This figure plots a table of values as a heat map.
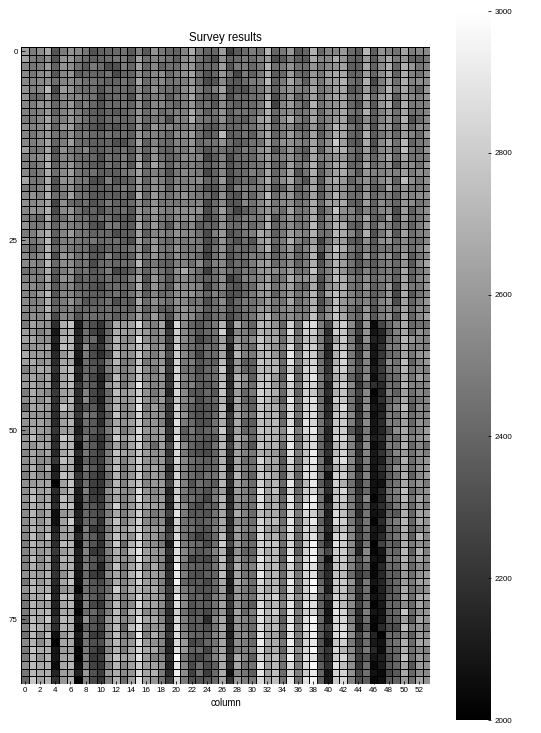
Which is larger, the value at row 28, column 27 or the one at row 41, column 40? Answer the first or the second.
the first
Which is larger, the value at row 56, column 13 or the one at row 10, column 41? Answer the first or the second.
the second
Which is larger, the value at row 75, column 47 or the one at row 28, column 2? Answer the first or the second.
the second
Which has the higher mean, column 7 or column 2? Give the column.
2
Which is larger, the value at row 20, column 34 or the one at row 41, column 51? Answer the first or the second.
the first
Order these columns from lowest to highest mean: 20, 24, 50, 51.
24, 51, 50, 20
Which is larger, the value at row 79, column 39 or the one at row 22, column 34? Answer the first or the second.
the second
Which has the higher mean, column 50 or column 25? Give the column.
50
